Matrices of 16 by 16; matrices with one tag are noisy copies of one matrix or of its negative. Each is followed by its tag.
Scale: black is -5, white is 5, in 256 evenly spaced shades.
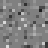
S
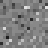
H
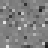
S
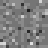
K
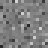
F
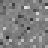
H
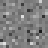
K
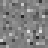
K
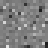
S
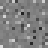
F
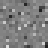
S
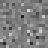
K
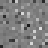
F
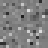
K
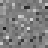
H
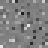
F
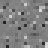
S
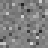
K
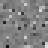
S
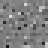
S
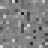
F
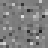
K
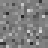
K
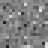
S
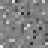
F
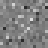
H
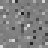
F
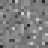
F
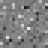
H
